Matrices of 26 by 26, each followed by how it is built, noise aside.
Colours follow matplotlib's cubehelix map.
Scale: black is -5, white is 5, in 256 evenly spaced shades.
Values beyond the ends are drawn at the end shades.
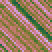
Toeplitz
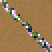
banded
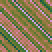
Toeplitz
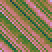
Toeplitz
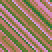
Toeplitz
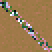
banded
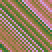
Toeplitz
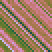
Toeplitz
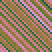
Toeplitz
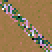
banded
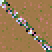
banded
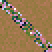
banded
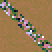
banded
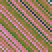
Toeplitz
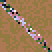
banded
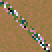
banded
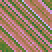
Toeplitz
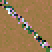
banded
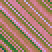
Toeplitz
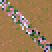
banded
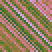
Toeplitz
